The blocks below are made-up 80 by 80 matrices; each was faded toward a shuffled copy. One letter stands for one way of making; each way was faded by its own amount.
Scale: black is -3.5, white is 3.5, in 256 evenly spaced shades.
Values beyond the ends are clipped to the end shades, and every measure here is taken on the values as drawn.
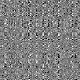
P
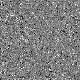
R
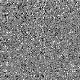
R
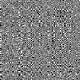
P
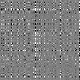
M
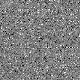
R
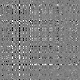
M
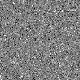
R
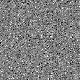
R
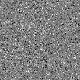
R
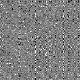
P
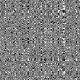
P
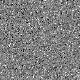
R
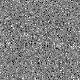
R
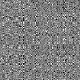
P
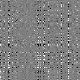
M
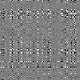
M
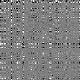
M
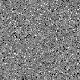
R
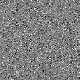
R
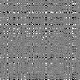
M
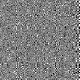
P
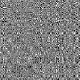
P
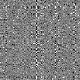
P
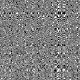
P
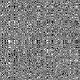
P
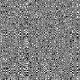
P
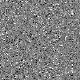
R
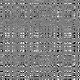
M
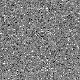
R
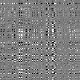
M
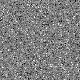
R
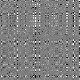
M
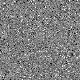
R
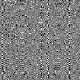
P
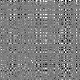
M
